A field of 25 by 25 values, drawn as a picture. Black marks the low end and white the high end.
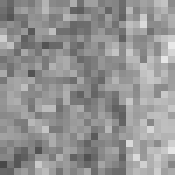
On average the colour sits 60% of the way up the scale. The values follow a bell shape. The right part is higher, past a seam about 70% of the way across.
